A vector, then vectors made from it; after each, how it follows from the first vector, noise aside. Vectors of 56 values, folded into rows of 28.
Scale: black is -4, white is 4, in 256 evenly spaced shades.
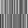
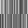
copied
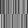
negated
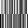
scaled up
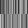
negated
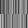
negated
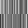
copied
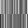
copied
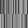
negated
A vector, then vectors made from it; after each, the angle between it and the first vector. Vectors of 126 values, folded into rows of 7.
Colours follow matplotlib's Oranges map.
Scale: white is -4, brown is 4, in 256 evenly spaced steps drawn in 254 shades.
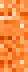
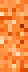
partly opposed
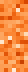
partly opposed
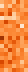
nearly parallel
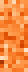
partly aligned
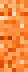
nearly parallel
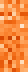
nearly parallel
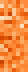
nearly parallel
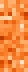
nearly parallel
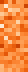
orthogonal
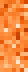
orthogonal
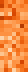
nearly opposite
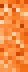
partly opposed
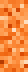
partly aligned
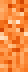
orthogonal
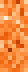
partly aligned
